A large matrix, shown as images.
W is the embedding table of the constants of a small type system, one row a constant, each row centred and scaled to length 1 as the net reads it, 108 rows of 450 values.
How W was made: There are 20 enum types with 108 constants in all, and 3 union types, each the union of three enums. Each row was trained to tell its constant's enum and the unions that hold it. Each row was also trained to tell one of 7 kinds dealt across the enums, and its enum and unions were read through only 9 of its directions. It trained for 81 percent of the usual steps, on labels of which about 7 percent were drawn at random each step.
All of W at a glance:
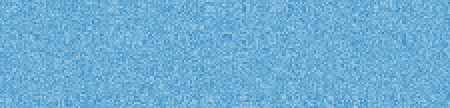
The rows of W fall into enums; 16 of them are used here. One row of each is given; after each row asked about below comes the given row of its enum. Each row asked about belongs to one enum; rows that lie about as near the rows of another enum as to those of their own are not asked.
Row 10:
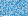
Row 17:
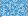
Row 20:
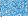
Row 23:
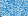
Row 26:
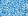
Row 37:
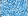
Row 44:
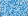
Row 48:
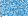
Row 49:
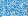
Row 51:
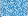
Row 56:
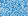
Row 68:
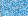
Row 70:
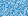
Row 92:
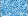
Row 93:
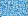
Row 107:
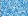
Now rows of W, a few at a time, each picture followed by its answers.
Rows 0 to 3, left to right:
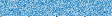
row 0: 56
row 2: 92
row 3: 56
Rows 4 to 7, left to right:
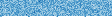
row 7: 107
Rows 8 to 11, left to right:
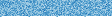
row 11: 17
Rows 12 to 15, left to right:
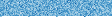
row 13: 56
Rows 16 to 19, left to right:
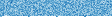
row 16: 92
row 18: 44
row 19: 70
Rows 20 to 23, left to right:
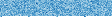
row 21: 17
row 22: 107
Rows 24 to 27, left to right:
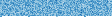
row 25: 93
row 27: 44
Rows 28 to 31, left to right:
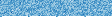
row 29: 92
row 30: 107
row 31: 23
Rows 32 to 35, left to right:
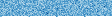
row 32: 56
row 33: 56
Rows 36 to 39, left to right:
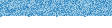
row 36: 107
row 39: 10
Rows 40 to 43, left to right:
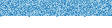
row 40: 26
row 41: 20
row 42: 56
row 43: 17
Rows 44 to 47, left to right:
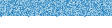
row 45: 17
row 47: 93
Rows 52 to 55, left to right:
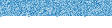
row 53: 10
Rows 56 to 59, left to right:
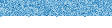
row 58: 51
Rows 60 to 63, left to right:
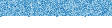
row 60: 68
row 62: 107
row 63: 70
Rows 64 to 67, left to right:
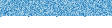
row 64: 10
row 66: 51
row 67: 68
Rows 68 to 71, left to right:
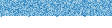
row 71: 17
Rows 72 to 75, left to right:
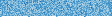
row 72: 93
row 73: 48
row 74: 26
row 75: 68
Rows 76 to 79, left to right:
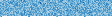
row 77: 44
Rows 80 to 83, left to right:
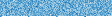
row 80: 17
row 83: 48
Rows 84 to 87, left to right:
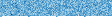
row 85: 93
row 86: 92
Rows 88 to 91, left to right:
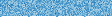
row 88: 93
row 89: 92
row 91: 92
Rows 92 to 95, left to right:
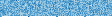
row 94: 44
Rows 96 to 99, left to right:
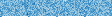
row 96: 68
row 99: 107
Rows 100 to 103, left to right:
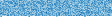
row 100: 44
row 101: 44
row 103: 26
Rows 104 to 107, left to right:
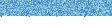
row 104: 23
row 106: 26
